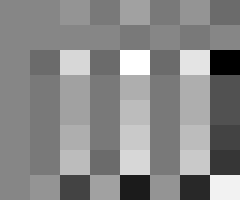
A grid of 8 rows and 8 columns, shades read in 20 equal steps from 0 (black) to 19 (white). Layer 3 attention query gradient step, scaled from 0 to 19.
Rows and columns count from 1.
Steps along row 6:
down up down up down up down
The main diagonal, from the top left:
10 10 16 9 14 9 15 18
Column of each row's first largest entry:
5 1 5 5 5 5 5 8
